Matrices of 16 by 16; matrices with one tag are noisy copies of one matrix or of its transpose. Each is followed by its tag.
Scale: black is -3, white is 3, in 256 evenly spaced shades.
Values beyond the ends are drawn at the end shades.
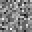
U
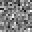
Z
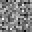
U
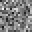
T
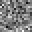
T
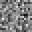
U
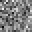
T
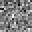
Z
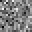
T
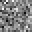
T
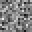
U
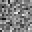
Z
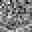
T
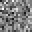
T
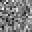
T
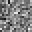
Z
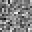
Z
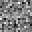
U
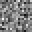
U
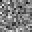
T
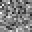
T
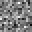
U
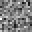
U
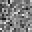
Z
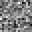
U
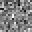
Z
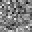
T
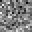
T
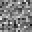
U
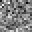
T
